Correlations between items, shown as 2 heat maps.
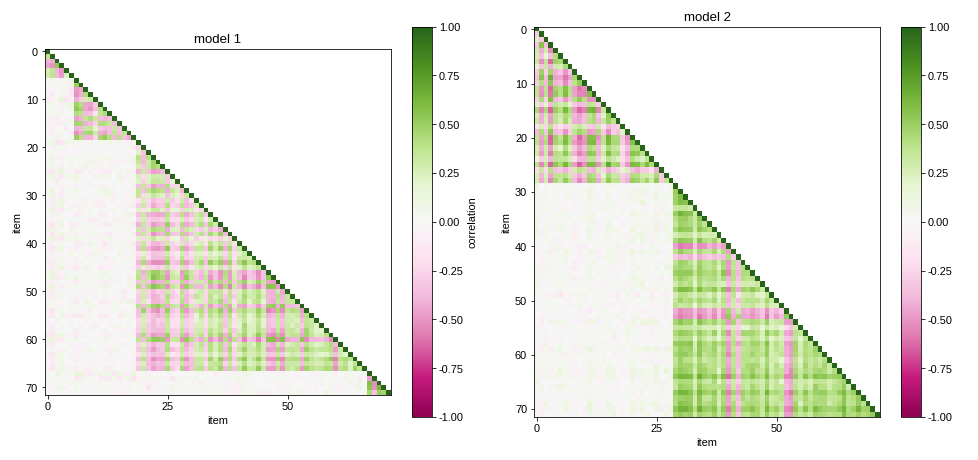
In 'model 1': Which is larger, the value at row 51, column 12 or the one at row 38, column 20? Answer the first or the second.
the second
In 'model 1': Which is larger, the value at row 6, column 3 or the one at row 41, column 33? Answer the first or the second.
the first
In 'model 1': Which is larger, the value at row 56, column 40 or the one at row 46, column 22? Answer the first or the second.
the second
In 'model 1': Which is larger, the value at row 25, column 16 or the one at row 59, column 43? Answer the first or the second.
the second
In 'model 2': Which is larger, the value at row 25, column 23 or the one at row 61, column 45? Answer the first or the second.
the first
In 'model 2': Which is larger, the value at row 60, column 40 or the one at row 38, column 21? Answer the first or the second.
the second
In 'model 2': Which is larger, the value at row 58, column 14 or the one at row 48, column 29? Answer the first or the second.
the second
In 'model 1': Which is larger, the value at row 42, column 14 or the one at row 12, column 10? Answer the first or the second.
the first
